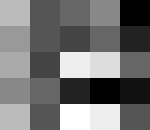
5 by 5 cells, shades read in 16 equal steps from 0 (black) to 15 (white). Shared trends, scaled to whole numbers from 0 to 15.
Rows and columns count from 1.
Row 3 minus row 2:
1 -1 10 7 4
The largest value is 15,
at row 5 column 3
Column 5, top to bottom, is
0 2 6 1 5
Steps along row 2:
down down up down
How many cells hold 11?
2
